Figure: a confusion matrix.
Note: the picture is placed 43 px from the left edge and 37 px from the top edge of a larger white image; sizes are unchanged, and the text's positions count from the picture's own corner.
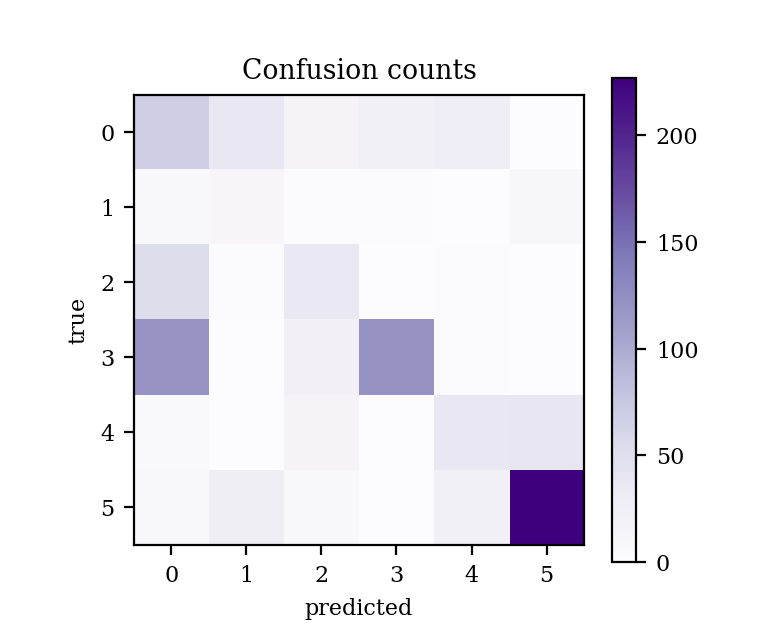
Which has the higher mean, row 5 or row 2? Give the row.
5
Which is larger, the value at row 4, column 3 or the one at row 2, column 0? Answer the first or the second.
the second
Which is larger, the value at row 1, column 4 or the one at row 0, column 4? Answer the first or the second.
the second
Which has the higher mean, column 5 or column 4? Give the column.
5
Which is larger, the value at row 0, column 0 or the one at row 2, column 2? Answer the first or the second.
the first
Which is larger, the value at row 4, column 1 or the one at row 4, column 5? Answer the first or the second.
the second
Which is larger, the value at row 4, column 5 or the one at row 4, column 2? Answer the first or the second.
the first
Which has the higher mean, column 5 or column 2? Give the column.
5
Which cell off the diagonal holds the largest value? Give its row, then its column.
3, 0
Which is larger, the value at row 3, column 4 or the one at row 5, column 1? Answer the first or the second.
the second
